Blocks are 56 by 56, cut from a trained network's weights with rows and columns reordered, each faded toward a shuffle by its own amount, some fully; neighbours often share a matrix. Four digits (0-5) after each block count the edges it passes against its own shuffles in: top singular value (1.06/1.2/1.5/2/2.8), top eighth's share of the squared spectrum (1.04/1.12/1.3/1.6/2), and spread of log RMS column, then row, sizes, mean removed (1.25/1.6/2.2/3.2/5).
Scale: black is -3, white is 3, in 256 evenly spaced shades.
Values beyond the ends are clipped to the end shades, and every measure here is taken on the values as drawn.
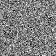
0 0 0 0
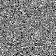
3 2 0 1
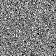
2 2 0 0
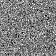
0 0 0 0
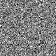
3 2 0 1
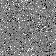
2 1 0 0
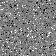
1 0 0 0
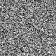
2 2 0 0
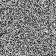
0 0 0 0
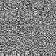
4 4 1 2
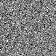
1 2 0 0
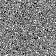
0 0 0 0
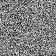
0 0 0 0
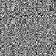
3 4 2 2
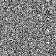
3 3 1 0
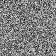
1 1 0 0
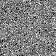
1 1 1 0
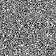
2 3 1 1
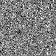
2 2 0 0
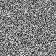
2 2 0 0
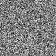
2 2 0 0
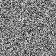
1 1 0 0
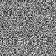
3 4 0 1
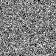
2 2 0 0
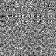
3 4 0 2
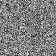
2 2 0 1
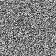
1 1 0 0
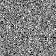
2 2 0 0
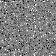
1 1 0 0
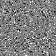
3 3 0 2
